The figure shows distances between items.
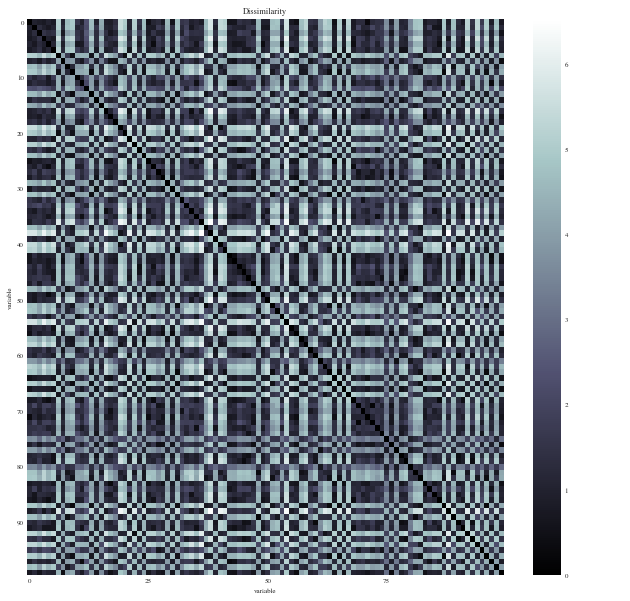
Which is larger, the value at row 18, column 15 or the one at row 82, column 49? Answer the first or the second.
the second
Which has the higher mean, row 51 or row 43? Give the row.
51
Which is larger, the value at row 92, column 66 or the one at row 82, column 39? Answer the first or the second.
the first
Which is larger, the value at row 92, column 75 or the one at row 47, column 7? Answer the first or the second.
the first
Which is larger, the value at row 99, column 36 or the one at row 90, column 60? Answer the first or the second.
the first
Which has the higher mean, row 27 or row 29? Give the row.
29
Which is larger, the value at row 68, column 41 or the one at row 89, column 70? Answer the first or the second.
the first
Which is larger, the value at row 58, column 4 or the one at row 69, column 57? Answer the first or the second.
the first
